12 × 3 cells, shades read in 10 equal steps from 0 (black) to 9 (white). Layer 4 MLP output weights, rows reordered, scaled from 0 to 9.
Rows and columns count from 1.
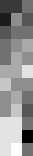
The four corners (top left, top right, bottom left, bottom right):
2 4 8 4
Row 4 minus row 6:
-2 -1 -2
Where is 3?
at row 2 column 3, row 3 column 1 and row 9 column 3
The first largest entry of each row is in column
3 2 2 3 2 3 1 2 2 1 1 2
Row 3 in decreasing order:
4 4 3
